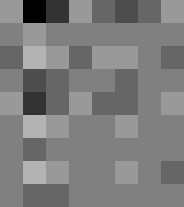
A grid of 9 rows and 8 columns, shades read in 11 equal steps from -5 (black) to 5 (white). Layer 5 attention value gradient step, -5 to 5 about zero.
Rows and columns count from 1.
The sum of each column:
1 -5 -3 1 -1 -1 -1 0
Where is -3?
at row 1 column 3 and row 5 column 2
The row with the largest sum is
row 6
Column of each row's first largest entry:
1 2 2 1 1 2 1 2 1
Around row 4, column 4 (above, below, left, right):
-1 1 -1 0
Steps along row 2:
up down same same same same same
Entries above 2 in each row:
0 0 0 0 0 0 0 0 0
